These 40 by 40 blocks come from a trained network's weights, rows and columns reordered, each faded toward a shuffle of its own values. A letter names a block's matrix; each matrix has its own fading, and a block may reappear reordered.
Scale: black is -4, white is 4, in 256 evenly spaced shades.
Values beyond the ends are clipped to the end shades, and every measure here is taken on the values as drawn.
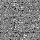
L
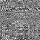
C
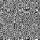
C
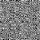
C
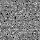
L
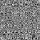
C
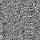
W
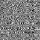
C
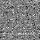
L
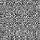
C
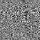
C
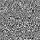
C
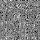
W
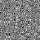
W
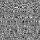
C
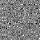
W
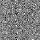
W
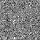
W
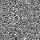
W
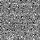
L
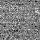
L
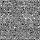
L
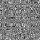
C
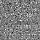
L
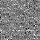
L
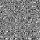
C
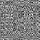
C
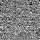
L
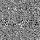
W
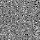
W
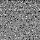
L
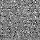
L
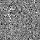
W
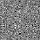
W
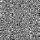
W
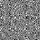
W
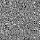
W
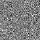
W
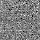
L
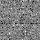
L
